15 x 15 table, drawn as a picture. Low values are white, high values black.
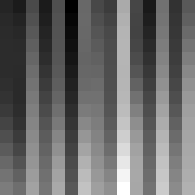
On average the colour sits 60% of the way up the scale. The field climbs toward the top left. The grain runs up and down.
